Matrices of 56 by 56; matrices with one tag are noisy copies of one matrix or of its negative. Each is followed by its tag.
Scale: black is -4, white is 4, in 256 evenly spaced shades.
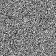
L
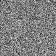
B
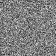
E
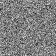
E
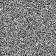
E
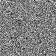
B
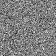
L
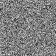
E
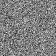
L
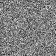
E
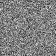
E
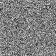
E
